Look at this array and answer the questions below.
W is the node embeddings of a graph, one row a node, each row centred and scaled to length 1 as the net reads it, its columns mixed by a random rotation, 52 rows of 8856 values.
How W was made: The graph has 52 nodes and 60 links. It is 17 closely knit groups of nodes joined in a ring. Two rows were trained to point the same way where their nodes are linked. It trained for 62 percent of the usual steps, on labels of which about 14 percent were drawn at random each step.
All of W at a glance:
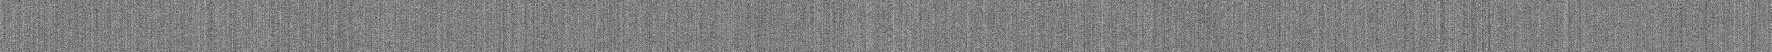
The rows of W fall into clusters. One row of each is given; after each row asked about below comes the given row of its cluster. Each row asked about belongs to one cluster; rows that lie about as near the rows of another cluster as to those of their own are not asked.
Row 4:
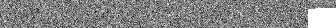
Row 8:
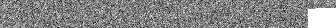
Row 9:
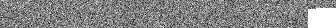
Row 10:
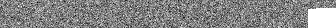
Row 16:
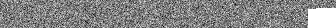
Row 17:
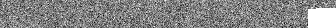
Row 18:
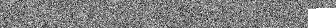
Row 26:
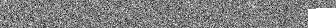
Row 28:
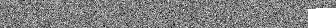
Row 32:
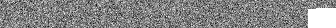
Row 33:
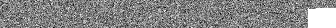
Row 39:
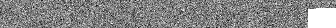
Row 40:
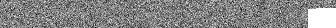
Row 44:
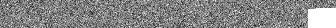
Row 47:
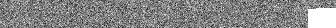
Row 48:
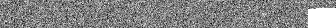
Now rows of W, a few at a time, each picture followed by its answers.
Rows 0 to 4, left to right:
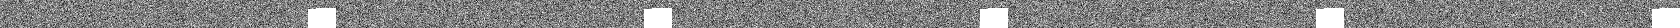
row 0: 48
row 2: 39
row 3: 33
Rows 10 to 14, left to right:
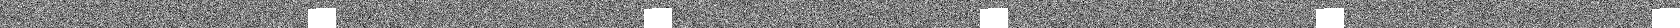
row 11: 4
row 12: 18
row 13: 17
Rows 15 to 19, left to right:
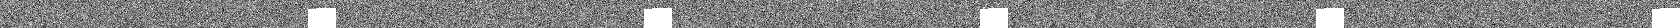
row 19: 39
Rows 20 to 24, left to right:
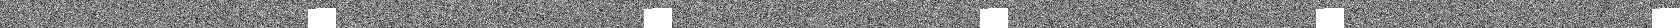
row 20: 9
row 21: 17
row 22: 9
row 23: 26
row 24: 40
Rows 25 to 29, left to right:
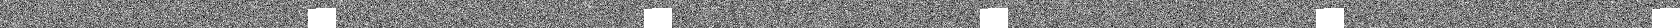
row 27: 18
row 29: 10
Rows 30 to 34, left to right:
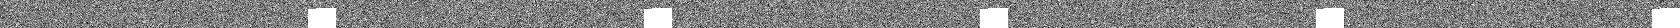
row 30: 47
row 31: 44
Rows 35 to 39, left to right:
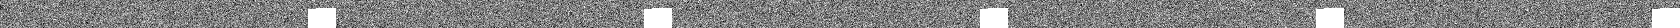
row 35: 16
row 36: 28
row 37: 32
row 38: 33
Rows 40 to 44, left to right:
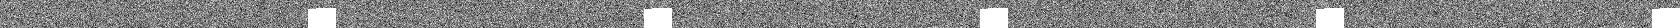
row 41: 8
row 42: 44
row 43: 47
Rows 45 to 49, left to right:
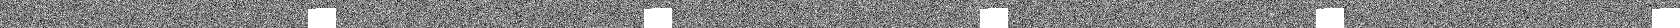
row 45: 16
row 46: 44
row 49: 10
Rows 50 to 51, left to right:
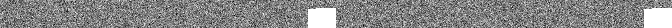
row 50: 48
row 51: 26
